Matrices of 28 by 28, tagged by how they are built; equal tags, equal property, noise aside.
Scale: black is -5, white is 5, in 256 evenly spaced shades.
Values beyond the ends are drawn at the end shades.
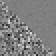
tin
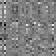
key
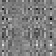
key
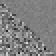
tin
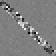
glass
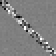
glass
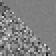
tin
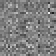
key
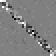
glass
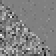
tin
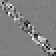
glass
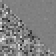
tin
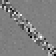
glass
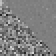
tin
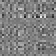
key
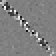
glass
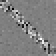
glass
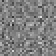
key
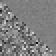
tin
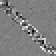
glass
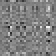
key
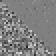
tin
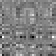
key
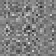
key
